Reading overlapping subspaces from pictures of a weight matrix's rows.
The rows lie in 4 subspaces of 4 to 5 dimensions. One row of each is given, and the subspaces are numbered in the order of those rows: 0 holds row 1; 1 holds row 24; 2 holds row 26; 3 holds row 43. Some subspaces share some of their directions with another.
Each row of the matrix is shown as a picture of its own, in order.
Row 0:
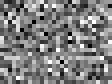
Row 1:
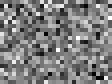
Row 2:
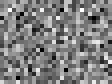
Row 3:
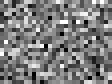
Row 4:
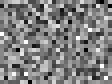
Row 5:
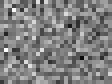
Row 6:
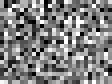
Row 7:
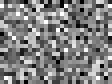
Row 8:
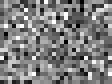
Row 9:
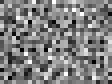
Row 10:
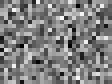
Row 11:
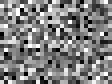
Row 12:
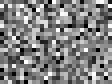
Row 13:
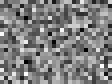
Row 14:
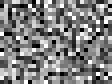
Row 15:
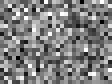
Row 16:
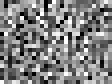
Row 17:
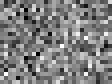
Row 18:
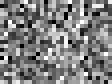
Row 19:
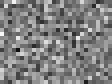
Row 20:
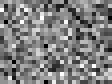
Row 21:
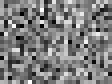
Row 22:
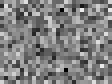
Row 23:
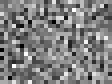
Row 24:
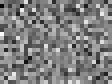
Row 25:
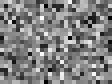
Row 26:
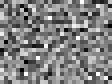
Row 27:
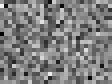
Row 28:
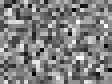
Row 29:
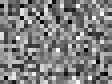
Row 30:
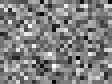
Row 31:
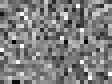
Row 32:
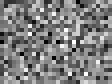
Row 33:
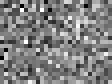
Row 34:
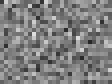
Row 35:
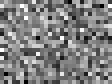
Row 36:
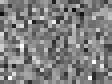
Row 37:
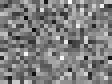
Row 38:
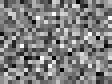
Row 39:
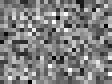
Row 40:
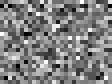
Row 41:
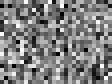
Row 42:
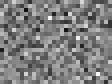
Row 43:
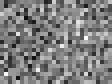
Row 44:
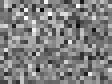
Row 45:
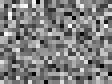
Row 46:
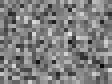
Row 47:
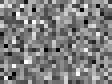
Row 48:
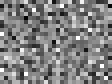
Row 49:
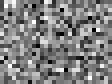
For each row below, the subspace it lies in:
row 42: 2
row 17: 3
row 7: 2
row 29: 1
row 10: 3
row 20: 0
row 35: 3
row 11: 1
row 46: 1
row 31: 1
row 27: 0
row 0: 0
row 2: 0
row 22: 0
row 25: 0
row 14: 3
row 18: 1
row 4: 0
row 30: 0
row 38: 3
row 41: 2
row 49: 0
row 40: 0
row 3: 2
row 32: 3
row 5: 3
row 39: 3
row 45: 3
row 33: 1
